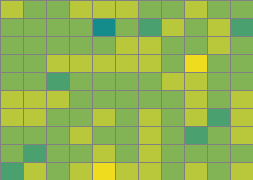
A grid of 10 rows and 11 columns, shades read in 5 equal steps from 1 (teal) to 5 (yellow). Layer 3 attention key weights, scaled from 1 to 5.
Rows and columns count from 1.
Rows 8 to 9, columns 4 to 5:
4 3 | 3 4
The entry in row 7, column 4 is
3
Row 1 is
4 3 3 4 4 4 3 3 4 3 3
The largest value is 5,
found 2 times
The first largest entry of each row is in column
1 8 6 9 8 1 1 4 5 5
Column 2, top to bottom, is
3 3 3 3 3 4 4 3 2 4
